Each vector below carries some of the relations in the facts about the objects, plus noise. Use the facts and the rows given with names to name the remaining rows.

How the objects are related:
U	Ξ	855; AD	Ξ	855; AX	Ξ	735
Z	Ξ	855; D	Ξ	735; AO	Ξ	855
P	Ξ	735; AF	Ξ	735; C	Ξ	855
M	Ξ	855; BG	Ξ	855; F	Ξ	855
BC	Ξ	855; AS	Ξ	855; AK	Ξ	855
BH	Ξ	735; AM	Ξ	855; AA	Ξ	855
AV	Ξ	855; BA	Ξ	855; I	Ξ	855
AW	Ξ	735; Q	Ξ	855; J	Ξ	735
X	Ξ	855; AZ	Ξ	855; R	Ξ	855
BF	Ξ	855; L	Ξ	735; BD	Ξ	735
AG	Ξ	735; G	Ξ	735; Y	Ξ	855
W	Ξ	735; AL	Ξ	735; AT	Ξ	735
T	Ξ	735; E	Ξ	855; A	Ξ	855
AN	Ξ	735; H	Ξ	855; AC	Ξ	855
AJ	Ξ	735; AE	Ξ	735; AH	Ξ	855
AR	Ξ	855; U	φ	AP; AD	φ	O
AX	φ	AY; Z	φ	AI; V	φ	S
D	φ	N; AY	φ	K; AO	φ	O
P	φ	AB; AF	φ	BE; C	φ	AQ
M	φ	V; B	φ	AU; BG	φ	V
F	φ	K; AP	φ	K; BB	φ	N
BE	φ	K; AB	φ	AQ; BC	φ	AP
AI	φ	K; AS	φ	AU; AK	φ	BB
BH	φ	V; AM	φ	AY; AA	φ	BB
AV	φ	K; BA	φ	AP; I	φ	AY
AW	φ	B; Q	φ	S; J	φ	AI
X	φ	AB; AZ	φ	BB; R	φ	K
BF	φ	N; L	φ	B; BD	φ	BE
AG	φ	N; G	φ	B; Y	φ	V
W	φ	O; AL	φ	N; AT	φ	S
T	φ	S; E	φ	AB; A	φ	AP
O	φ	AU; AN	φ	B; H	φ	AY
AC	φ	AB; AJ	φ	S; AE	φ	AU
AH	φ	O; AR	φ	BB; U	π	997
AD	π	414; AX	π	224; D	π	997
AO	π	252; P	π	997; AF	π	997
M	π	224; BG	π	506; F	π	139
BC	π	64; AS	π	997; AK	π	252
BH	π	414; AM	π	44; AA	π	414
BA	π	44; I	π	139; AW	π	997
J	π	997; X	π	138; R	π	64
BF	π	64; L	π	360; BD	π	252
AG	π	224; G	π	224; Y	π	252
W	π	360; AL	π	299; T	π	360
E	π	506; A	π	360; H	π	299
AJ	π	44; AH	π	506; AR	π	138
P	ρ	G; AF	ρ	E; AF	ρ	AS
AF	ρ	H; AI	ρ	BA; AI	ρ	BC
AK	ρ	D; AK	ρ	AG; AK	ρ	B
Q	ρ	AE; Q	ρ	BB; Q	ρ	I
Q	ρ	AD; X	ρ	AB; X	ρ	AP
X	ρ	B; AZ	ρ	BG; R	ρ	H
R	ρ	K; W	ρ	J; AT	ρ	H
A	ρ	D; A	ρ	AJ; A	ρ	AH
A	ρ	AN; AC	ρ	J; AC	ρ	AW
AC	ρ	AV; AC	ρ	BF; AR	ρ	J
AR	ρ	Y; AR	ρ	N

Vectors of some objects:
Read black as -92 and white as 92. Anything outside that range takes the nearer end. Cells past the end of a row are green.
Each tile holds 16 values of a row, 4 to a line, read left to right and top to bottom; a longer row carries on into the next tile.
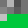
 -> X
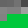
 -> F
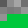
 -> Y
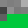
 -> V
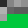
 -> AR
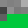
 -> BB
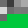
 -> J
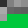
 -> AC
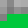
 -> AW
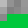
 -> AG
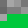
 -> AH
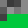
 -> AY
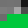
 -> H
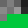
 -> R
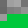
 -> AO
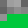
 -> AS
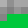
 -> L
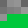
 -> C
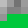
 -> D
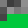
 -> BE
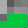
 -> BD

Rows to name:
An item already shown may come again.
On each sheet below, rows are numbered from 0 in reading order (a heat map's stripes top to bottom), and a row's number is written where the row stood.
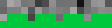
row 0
AH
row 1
BE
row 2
H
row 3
E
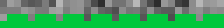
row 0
BG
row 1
AV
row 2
AJ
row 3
AI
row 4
N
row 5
AI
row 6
AP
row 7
AN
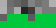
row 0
AF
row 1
AQ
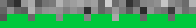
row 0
AI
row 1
AX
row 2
G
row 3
B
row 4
A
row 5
O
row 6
AB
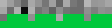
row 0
AT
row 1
P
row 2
AZ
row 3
AN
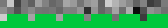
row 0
AK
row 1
Q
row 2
AH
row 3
B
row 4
AT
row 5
K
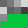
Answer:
W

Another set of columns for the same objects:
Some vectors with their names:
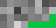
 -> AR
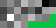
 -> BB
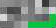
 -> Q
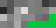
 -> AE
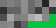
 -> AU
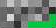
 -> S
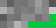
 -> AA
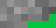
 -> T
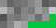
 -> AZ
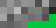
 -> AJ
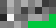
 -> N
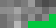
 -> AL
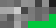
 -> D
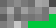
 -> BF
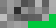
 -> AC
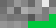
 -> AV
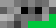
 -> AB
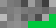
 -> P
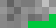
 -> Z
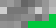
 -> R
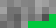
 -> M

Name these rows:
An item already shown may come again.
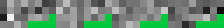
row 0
N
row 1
AF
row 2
AZ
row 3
B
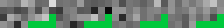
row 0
AI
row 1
B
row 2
AH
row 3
BG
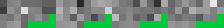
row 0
AW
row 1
E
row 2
P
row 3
AV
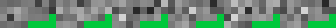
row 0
AN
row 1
AS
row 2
AQ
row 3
W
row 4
K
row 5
W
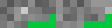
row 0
G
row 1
C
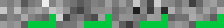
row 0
H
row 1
X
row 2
AP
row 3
AS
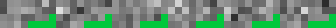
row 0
J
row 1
AK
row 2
BG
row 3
AT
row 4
A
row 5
W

